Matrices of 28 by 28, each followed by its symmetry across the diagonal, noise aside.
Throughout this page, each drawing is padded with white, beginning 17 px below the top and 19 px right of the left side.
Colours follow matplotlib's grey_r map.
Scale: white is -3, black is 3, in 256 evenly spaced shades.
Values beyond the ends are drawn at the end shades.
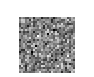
symmetric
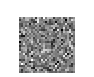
antisymmetric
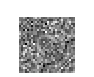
symmetric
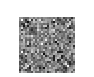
symmetric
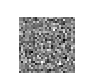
antisymmetric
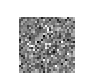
symmetric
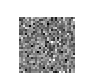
neither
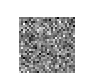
antisymmetric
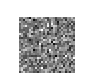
neither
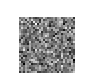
neither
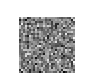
antisymmetric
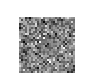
symmetric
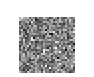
neither
